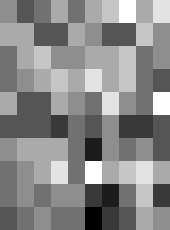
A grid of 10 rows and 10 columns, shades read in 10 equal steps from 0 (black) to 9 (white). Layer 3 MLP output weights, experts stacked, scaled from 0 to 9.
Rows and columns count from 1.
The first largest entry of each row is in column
8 9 3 6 10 7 2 6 9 9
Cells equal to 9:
3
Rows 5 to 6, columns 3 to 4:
3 6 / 3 2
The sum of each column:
44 46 47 52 47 44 49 51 53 49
